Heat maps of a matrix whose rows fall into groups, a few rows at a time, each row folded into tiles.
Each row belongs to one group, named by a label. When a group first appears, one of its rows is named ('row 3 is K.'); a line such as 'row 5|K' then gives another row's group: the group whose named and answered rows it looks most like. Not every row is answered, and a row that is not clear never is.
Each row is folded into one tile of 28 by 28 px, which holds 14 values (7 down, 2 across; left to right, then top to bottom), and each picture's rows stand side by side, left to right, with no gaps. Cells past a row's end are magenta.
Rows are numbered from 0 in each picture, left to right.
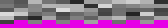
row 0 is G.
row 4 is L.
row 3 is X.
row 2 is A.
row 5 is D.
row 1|X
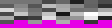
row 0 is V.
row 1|X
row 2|A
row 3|G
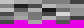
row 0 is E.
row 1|X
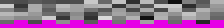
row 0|G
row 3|X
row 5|X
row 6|G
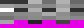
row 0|A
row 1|E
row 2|E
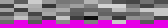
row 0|X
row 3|X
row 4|A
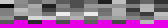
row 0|V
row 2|G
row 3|D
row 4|E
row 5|A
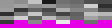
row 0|E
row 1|D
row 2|A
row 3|G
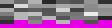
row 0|X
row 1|D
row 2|A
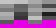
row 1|L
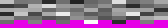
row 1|A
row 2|D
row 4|V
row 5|E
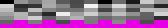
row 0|G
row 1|L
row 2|G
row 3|D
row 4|D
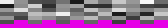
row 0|V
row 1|G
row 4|V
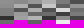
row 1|L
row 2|A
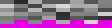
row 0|D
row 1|X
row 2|A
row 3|A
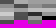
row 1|V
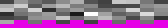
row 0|A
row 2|L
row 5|D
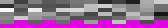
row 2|V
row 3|A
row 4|A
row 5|L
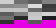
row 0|V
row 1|G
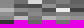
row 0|E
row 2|E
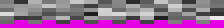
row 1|X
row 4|D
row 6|A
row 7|E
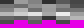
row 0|G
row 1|D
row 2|G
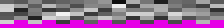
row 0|A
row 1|X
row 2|G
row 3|E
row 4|G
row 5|D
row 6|G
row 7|X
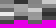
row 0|D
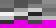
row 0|G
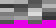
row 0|E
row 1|L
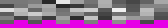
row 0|V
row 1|D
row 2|V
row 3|L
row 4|E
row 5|L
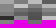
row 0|X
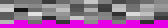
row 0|A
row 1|D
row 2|E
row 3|E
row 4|A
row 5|L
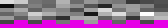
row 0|V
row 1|G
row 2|X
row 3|V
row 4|D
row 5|G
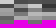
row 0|X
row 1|G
